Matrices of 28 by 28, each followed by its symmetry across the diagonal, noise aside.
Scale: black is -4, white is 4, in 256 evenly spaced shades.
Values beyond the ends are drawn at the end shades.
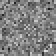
symmetric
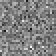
neither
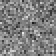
antisymmetric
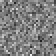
neither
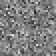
antisymmetric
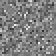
symmetric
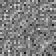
symmetric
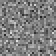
antisymmetric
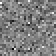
neither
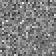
symmetric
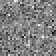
neither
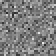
symmetric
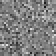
antisymmetric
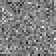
antisymmetric
